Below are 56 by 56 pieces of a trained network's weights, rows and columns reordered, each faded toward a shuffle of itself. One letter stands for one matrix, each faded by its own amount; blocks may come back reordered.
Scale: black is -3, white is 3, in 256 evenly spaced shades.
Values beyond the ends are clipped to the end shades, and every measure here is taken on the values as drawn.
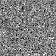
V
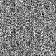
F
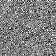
V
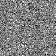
F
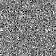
V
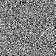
V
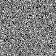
V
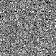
V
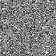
V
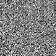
V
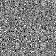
V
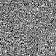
V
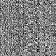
F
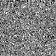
V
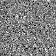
V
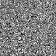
V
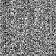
F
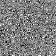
V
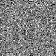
V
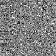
V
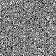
V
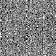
F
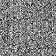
F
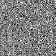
F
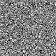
V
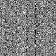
F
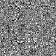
F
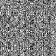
F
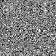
V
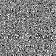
V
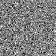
V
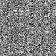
F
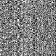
F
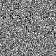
V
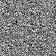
V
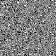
V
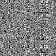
F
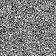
V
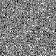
V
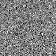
V
